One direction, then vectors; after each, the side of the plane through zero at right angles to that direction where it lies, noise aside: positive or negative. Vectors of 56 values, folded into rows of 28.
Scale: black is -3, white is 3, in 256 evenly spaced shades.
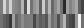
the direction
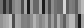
negative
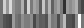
positive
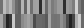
positive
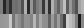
negative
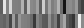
positive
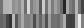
positive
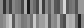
negative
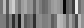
positive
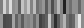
positive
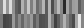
positive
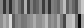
negative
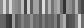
positive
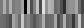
positive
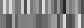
positive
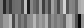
negative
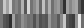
positive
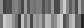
negative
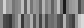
positive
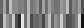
positive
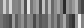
positive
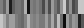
negative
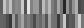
positive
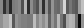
negative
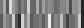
positive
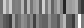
positive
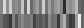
positive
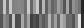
positive
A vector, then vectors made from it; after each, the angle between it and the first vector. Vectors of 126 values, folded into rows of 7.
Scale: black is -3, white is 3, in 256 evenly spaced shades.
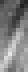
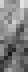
nearly opposite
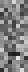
orthogonal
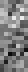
partly opposed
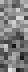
partly opposed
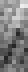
nearly opposite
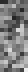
partly aligned
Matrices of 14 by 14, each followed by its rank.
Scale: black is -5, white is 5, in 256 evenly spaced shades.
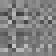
two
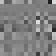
two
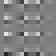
one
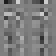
two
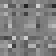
two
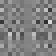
two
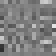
three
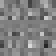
two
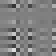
one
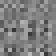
three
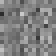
three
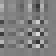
one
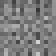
three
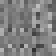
three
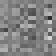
three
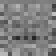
three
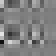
one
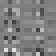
two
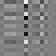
one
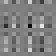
one
